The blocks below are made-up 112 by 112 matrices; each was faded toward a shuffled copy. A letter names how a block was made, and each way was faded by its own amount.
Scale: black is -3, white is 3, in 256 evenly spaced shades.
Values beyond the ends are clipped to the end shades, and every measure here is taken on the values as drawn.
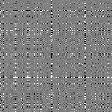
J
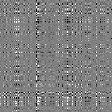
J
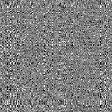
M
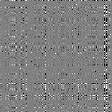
J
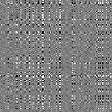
J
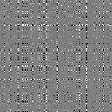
J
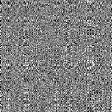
M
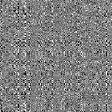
M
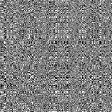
M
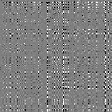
J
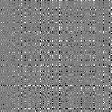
J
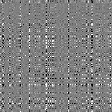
J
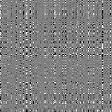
J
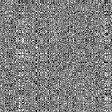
M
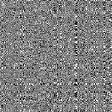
M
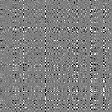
J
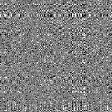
M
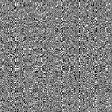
M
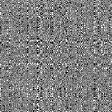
M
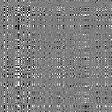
J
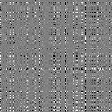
J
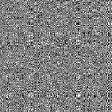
M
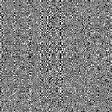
M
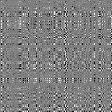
J
